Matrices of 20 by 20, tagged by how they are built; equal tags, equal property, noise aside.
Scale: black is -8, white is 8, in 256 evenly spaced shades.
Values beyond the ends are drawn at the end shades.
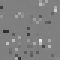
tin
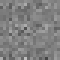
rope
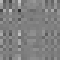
rope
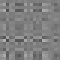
rope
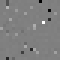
tin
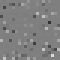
tin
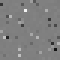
tin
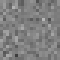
rope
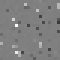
tin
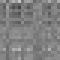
rope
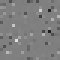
tin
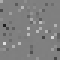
tin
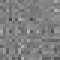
rope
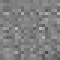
rope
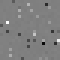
tin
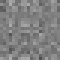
rope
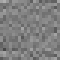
rope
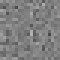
rope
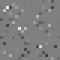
tin
